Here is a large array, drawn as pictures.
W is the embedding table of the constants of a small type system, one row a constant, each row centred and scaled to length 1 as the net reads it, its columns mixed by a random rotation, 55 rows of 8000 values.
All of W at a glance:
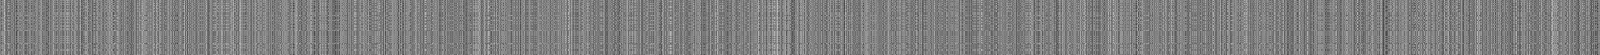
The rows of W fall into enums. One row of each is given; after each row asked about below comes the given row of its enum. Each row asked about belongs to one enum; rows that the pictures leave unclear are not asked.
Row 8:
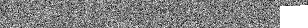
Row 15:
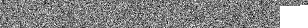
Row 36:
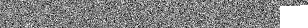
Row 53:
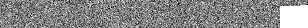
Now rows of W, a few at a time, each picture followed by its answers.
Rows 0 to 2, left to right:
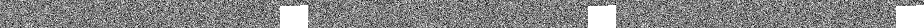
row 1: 53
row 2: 36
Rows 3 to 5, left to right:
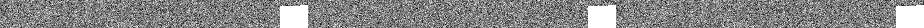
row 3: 8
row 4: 36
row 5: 8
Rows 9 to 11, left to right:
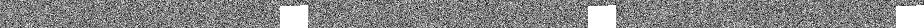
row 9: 36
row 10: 53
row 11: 8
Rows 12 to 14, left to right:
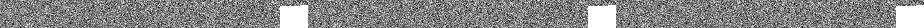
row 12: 36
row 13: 36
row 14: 36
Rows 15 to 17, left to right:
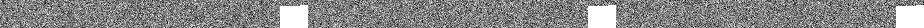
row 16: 36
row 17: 53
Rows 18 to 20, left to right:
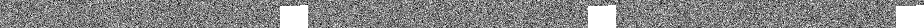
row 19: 36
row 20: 15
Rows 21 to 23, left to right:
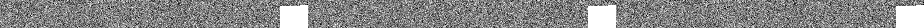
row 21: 53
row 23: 53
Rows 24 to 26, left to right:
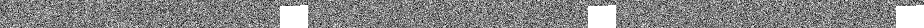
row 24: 8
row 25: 36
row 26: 36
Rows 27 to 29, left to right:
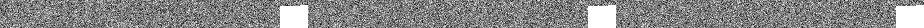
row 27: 8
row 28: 36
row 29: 36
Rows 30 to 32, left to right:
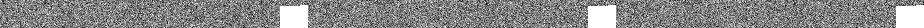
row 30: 15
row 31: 53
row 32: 53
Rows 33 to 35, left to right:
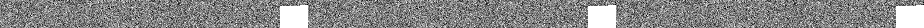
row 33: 53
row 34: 53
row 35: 53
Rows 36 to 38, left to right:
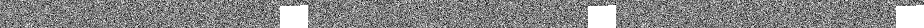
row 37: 53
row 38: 36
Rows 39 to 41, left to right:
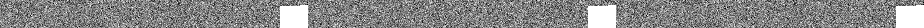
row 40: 36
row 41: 53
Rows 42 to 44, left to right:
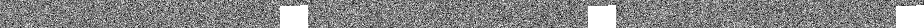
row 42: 36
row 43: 15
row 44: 8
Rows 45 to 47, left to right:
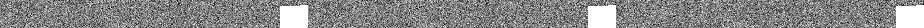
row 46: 53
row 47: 8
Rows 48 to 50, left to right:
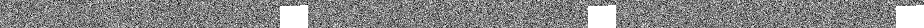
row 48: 53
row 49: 36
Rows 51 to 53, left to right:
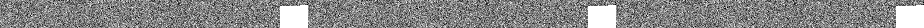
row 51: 53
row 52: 53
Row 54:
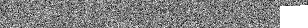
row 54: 8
